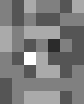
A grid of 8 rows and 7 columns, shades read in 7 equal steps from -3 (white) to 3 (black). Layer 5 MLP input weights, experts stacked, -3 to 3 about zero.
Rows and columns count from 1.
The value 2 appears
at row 4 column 5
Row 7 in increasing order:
0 0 0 0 0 0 1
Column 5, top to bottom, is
0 1 -1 2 1 -1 0 -1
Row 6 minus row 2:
0 -1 1 -2 -2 1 0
